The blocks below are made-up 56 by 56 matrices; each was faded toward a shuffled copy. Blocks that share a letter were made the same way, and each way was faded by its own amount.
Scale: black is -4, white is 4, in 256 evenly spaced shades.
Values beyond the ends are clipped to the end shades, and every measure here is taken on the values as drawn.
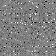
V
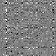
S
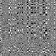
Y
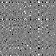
S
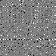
V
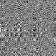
Y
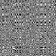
Y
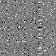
V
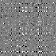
S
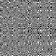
Y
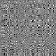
Y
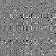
S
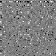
V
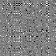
S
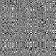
Y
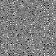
V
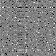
V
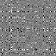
S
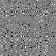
V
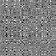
Y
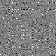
V
